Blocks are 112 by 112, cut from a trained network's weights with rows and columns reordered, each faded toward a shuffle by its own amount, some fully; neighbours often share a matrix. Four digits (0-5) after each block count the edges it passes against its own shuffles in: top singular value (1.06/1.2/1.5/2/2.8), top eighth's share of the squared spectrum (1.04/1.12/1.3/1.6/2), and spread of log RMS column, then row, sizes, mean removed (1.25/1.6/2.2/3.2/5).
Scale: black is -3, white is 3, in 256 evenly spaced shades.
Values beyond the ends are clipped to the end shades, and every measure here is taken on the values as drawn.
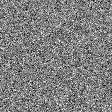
0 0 0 0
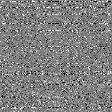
4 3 0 3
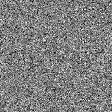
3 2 0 1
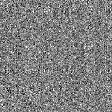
3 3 1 2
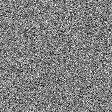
0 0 0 0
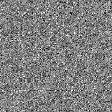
3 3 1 2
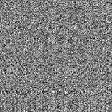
4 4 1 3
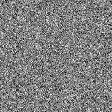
3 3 0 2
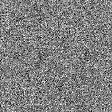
3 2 0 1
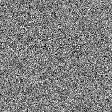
3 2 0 1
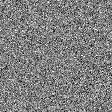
2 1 0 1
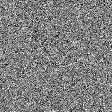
2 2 0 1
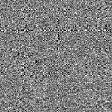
4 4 3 3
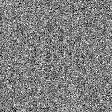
2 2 0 1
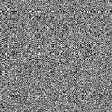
4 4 2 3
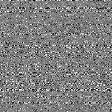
4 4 1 4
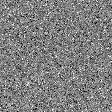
1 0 0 0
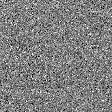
2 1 0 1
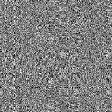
4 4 2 2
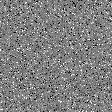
0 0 0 0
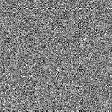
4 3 2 2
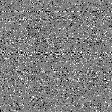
4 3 0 2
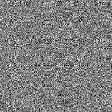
4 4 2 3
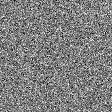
1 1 0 0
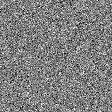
2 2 0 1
